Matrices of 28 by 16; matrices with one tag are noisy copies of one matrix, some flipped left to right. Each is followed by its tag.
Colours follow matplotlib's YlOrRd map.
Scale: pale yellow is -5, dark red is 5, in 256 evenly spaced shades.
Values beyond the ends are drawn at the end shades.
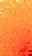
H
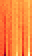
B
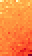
H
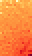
H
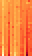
B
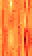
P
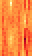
P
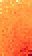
H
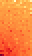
H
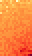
H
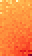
H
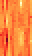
P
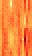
P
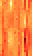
P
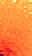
H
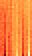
B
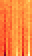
B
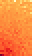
H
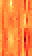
P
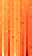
B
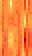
P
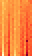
B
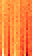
B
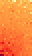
H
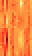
P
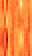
P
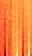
B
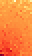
H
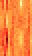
P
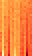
B
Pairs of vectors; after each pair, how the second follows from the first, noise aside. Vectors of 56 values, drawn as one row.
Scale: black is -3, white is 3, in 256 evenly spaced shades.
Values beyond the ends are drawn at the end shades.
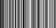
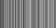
shrunk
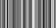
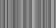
shrunk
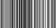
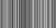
shrunk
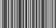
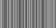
shrunk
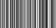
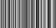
negated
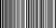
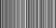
shrunk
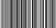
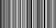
negated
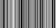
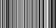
shuffled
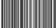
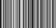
negated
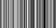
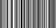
shuffled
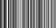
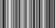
shuffled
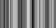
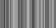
shrunk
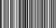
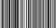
negated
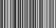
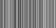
shrunk
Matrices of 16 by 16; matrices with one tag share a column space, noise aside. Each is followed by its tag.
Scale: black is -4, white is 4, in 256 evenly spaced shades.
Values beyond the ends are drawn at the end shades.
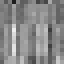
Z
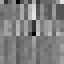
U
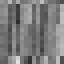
Z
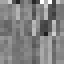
U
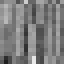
Z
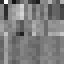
U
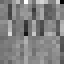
U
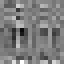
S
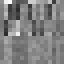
U
